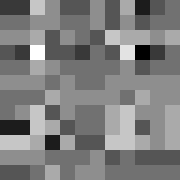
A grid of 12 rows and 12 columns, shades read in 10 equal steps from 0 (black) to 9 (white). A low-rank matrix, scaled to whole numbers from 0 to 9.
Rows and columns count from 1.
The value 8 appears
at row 4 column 9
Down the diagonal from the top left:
2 4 6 3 4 4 5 6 7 6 3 4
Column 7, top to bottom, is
5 5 3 4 4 4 5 4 4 3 5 5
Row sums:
44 50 61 43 51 57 58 61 53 64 48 50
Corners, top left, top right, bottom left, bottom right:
2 4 3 4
